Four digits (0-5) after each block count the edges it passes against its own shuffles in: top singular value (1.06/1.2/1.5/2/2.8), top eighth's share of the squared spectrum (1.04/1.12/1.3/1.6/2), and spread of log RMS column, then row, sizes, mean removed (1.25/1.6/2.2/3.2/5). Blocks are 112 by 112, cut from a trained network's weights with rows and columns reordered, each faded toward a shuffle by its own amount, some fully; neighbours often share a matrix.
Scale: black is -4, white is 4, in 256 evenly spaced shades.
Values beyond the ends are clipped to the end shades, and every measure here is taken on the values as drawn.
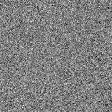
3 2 0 1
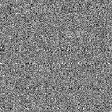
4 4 1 3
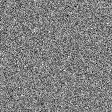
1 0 0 0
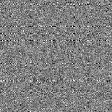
4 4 2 3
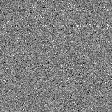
3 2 0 1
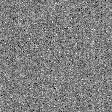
1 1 0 0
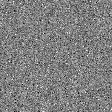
2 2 0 0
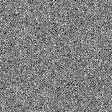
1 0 0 0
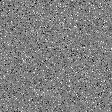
0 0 0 0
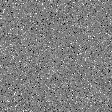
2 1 0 0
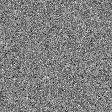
0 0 0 0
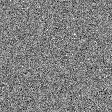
0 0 0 0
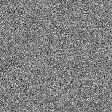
3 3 1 1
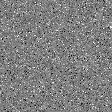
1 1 0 0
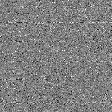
3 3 0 2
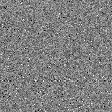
3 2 0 1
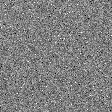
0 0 0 0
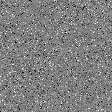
1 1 0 0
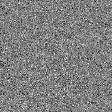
3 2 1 1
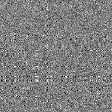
4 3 2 2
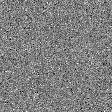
2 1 0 0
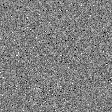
3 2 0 1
